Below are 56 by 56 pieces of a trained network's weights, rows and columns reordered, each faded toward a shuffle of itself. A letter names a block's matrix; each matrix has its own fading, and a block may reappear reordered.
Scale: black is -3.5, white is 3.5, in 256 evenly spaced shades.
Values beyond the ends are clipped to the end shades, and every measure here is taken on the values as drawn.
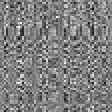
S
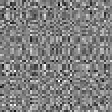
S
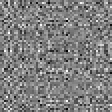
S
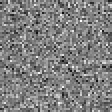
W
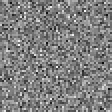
W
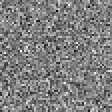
W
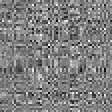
S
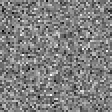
W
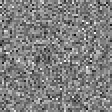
W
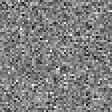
W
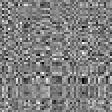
S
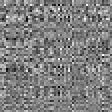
S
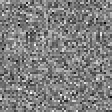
W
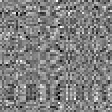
S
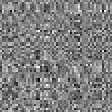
S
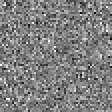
W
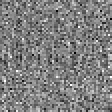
W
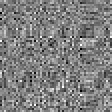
S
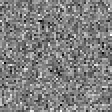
W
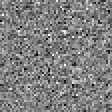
W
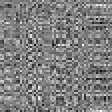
S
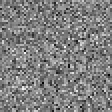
W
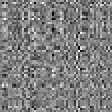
S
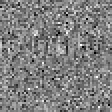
W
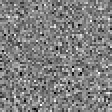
W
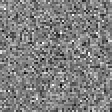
W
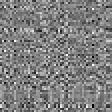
S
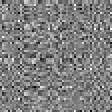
S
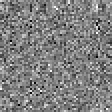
W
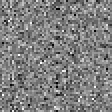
W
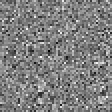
W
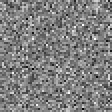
W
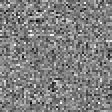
W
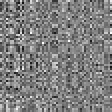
S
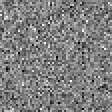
W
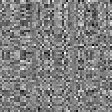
S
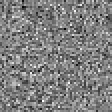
W
